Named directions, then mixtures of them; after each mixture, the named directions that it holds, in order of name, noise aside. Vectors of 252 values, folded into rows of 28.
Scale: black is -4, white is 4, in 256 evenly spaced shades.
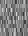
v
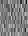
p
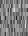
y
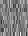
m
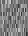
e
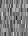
y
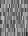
e, m, y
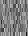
m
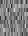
p, v, y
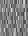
v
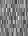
v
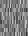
m, y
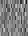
p, v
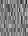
p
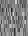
p, v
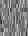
m, y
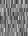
m, v, y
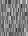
e, p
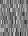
m, v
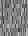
e, p, y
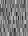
v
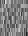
e, v, y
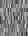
m, v, y
